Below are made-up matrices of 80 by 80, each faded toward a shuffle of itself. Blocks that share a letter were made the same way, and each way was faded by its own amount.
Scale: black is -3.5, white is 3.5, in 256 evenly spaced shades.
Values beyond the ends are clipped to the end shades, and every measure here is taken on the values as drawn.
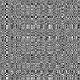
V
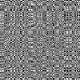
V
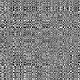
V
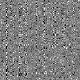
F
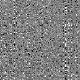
F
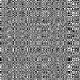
V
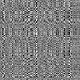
V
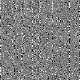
F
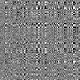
V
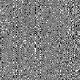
F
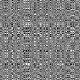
V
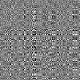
V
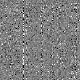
F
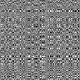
V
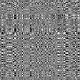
V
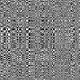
V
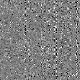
F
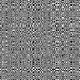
V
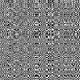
V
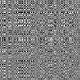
V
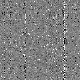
F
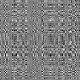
V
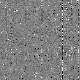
F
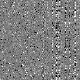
F
